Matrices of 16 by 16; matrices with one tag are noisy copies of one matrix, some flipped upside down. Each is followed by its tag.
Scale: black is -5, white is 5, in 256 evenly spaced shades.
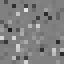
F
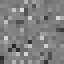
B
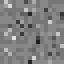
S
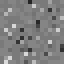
S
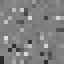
B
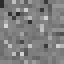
B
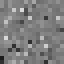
B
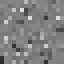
B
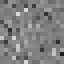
F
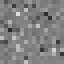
F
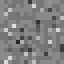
S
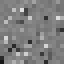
B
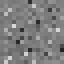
S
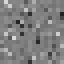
S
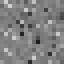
S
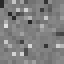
B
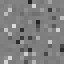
S
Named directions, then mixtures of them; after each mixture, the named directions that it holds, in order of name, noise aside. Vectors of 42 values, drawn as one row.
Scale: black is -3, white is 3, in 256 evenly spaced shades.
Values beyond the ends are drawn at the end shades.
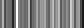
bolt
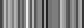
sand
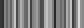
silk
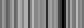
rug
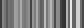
bolt, rug, silk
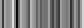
bolt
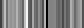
rug, sand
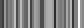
silk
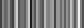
bolt, sand, silk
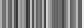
bolt, sand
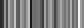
sand, silk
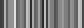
sand, silk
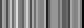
bolt, rug, sand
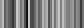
bolt, rug, sand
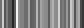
bolt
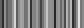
silk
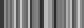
silk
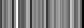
bolt, sand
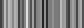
sand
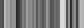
bolt, rug, sand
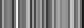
bolt, sand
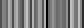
bolt, rug, sand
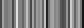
bolt, rug, sand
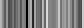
rug, sand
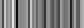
bolt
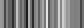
bolt, rug, sand
